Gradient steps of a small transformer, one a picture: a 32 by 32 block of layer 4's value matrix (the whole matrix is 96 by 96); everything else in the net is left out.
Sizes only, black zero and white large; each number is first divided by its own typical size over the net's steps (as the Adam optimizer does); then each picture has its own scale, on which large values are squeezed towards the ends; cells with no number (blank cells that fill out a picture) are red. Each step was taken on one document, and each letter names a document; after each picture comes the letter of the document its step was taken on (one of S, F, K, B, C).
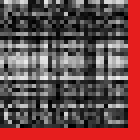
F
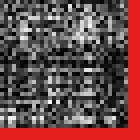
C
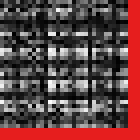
C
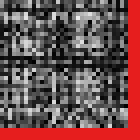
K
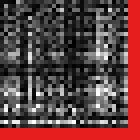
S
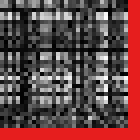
S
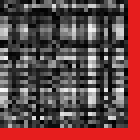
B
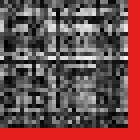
K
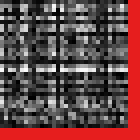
C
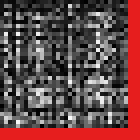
S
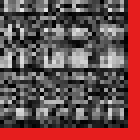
F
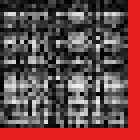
K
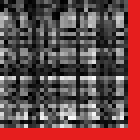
B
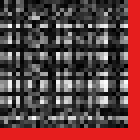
S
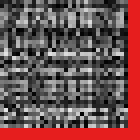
K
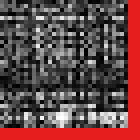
B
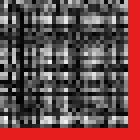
S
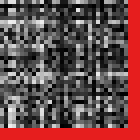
F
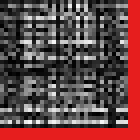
C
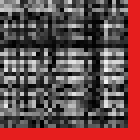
F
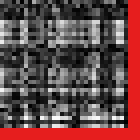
B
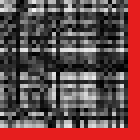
K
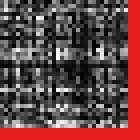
S
